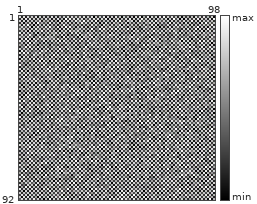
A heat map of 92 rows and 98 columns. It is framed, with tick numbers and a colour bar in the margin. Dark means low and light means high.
The histogram has two humps. Overall the values sit about 50% of the way up the scale. The field is checkered. No overall slope runs across the table.
